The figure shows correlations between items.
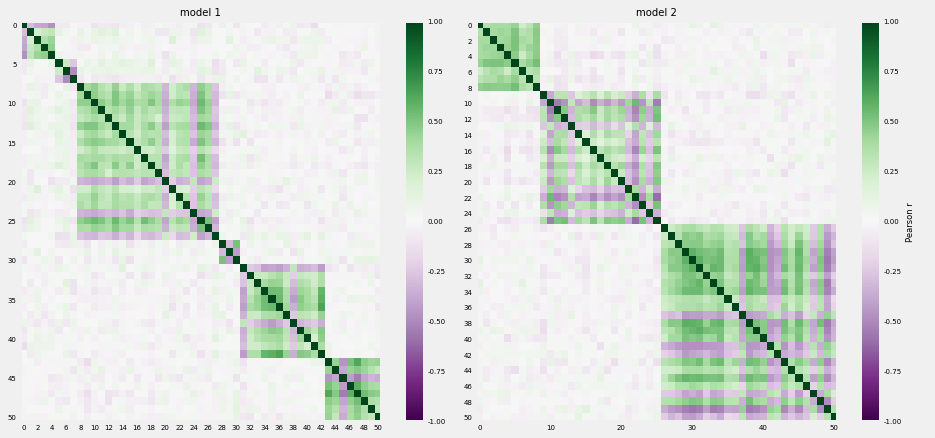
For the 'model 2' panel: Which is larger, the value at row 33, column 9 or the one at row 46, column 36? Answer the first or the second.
the second
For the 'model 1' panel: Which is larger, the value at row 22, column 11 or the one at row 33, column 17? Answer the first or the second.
the first
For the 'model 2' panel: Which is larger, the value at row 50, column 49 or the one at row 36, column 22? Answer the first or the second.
the first
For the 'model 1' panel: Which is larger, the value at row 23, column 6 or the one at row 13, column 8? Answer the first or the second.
the second
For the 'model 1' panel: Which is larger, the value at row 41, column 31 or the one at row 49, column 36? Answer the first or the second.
the second
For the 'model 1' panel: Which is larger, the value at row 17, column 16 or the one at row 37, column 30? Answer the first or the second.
the first
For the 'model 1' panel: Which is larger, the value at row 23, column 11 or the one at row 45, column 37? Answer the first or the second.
the first
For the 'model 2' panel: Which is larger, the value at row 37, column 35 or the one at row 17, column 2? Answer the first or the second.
the second
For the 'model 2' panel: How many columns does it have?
51
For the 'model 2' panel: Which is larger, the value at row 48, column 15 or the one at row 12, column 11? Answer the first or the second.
the second
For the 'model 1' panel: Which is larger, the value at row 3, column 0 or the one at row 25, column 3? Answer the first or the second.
the second
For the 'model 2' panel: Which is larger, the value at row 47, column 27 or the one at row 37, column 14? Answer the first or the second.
the second
